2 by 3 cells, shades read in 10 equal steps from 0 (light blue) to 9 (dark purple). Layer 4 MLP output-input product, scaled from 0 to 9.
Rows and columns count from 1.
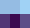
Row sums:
2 22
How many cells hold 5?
0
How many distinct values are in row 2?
3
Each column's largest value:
7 9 6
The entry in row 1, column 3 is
0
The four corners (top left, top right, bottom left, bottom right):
1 0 7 6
